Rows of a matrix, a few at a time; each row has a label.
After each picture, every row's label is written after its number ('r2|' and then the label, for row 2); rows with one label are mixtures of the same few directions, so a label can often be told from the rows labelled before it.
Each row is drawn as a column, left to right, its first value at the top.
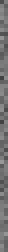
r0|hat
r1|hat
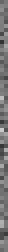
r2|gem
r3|hat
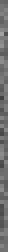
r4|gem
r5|hat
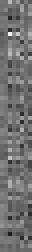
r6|gem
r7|gem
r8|hat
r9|hat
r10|hat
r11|gem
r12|gem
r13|gem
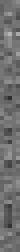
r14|gem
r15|gem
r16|gem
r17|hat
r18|hat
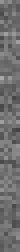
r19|hat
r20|hat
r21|hat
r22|gem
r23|gem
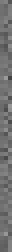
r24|hat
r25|hat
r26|hat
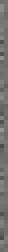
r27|gem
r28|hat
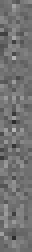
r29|hat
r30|gem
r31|hat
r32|gem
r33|hat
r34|gem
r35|hat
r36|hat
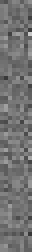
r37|hat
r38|hat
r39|gem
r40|hat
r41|hat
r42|hat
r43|hat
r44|hat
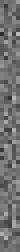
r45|hat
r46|gem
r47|gem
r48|gem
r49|hat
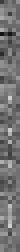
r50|hat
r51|hat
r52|gem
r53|hat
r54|hat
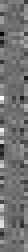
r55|gem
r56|gem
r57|hat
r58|gem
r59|hat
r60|gem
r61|hat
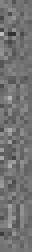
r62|hat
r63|gem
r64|gem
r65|hat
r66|gem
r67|gem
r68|hat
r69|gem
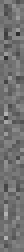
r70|gem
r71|gem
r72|hat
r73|gem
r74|hat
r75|hat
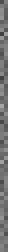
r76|hat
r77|hat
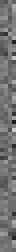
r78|hat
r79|hat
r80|hat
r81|gem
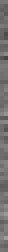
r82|gem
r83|gem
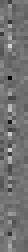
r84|hat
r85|hat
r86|hat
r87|gem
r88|gem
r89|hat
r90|hat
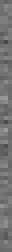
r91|gem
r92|gem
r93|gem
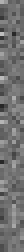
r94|hat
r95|hat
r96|hat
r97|gem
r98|hat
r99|gem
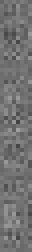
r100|hat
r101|gem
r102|gem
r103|gem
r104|gem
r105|hat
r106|gem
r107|gem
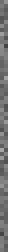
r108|hat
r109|hat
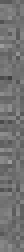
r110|hat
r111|hat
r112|hat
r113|gem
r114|gem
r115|gem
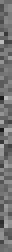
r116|gem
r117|gem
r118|gem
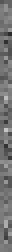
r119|hat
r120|gem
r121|hat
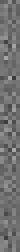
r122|hat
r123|gem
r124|hat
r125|hat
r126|hat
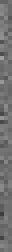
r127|gem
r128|hat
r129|hat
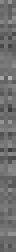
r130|hat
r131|hat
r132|hat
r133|hat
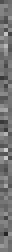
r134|hat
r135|hat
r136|hat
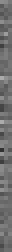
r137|hat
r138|hat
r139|hat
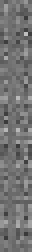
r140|gem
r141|gem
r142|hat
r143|hat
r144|gem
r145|gem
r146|hat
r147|gem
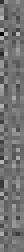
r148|hat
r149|hat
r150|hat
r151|gem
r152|hat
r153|gem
